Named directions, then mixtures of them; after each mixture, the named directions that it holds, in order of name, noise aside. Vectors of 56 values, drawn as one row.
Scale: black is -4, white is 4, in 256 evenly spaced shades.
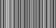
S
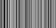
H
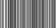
H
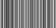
S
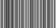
S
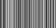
H, S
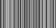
S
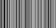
H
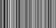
H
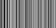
H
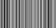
H, S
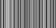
S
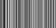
H, S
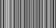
S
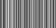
H, S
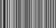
H, S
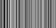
H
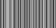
S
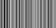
H, S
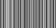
S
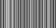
S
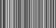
H, S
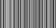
S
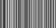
H, S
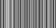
S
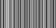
S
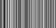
H, S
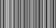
S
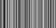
H, S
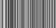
H, S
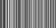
H, S
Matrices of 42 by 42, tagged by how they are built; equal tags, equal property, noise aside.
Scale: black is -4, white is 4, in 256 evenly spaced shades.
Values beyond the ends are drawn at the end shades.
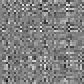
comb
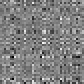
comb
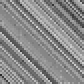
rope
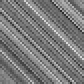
rope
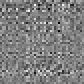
comb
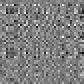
comb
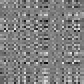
comb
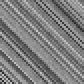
rope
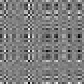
comb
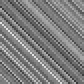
rope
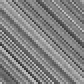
rope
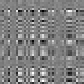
comb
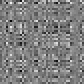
comb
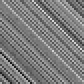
rope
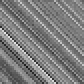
rope
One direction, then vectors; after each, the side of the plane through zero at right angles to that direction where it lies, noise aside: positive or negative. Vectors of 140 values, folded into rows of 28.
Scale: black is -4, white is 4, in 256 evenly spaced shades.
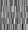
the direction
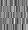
positive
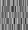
negative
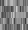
negative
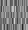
positive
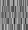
negative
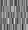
positive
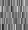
negative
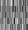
negative
